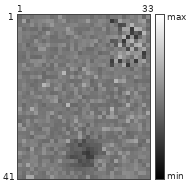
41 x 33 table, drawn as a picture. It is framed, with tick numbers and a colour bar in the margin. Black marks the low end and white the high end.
Dips: one, in the bottom middle. Mirror symmetry: none. Odd patch: rougher, in the top right. Roughest part: top right.
